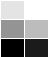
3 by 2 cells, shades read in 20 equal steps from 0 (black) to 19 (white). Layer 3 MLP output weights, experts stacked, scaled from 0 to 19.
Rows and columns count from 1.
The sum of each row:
36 25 2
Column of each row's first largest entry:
2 2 2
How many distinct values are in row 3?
2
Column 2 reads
19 14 2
